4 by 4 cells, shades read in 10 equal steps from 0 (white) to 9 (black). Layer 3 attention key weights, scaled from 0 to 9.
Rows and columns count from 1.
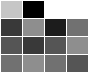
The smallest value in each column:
2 4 0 0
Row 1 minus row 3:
-4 2 -6 -4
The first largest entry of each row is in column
2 3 2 4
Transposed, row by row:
2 7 6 5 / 9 4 7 4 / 0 8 6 5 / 0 5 4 6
